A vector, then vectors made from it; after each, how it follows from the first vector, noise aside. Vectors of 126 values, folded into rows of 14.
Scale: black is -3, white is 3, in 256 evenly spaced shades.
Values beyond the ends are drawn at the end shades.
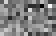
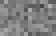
shrunk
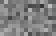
shrunk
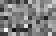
reversed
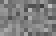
shrunk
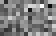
negated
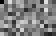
wrapped around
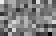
wrapped around
